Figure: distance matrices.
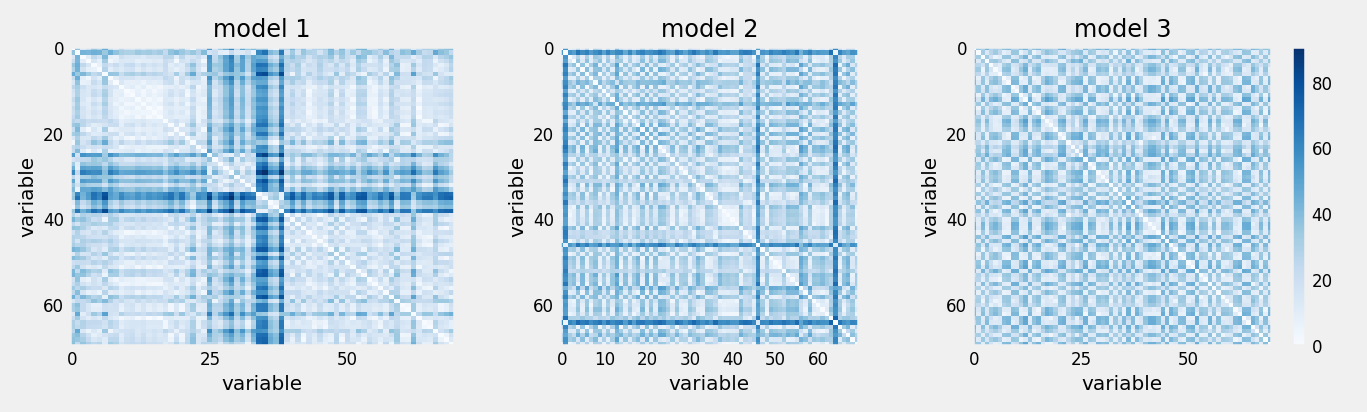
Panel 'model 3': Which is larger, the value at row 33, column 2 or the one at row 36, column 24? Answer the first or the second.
the first
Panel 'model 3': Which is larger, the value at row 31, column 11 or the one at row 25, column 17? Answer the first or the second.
the second
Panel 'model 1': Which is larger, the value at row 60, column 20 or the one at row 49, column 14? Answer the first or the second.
the second
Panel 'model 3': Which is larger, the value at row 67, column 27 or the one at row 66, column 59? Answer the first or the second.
the second
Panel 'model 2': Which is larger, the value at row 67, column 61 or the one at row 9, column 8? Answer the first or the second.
the second
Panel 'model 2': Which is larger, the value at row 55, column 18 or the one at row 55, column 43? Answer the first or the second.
the first
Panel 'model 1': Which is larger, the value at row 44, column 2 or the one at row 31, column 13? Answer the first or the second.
the second
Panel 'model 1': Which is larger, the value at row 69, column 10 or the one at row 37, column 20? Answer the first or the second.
the second
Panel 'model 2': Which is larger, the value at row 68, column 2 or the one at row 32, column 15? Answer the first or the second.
the first
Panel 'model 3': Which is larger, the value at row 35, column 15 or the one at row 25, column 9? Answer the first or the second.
the second
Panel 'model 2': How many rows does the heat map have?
70
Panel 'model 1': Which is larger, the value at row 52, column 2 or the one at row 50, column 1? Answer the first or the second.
the first
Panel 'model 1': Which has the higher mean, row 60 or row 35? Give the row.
35
